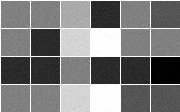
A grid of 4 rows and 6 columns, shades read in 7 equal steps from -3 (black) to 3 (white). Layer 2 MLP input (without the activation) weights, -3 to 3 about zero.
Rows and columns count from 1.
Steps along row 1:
same up down up down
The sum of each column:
-2 -4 5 2 -3 -5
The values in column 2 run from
-2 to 0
